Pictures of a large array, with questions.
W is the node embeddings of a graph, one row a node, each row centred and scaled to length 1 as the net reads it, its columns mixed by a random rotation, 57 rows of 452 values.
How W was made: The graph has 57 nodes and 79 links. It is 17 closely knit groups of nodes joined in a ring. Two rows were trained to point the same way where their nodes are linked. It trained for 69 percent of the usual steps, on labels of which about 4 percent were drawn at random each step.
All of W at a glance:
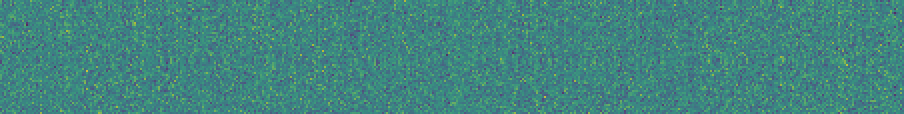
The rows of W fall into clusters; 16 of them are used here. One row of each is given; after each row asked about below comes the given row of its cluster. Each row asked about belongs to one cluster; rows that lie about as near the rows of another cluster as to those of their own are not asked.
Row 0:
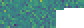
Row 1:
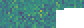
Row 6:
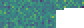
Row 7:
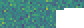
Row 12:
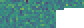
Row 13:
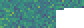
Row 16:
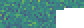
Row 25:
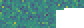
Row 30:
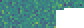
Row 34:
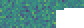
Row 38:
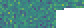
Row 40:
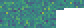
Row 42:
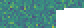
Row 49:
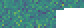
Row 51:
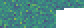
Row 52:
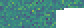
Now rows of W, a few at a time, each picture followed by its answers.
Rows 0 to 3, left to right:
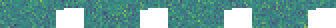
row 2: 0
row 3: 42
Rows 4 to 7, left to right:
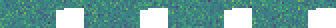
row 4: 13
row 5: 38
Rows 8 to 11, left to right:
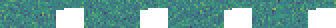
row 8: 16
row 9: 13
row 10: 52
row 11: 40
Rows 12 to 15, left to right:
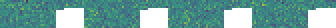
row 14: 49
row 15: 7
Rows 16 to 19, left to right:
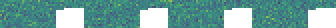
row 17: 51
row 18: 12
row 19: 49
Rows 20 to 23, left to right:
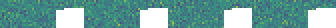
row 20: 16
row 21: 0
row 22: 30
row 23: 25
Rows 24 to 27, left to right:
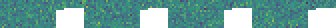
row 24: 40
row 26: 12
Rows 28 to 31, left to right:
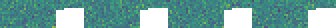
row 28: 42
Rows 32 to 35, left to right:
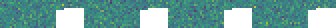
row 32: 38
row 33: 49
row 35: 25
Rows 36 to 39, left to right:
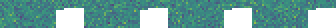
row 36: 13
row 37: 51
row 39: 7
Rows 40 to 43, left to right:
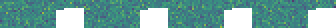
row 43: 6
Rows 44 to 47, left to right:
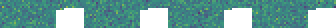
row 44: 25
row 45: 34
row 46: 52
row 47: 6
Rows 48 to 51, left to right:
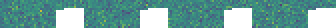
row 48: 1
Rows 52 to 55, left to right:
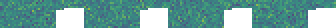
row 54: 30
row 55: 16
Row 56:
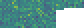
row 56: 1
